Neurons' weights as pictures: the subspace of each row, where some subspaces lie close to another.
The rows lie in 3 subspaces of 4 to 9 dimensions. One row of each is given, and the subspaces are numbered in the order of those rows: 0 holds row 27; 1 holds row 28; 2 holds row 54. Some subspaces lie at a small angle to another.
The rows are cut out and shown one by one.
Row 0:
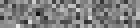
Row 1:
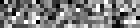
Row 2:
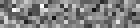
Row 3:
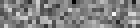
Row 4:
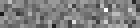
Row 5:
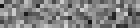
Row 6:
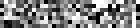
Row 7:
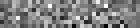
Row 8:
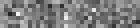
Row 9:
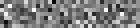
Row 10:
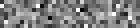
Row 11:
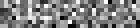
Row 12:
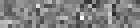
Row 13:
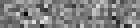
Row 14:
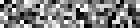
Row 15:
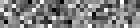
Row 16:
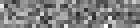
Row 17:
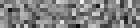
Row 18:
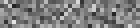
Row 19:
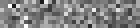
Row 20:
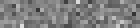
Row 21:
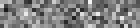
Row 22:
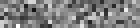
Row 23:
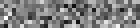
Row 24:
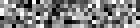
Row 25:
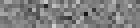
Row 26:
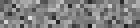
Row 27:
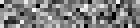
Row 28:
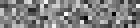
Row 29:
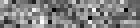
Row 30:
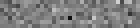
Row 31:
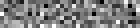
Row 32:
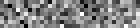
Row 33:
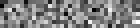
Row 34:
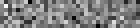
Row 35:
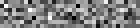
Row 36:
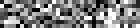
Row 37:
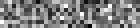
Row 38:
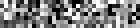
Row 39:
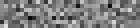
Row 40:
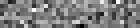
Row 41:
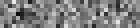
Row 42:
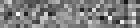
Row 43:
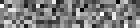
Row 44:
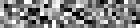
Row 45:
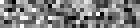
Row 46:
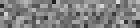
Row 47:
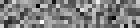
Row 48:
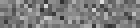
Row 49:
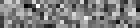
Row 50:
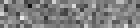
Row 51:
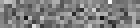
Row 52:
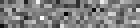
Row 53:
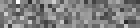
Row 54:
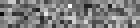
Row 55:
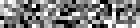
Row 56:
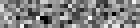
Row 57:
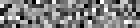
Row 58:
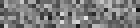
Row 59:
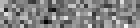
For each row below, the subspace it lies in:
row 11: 1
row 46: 2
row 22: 2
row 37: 1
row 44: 1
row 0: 2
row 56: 1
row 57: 2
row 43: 2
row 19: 1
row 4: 2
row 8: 1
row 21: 2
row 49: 2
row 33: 1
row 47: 0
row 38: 2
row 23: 1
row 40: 2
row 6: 2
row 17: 2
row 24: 2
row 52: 1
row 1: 2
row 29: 2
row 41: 2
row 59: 0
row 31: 2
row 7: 1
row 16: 1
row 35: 1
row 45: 2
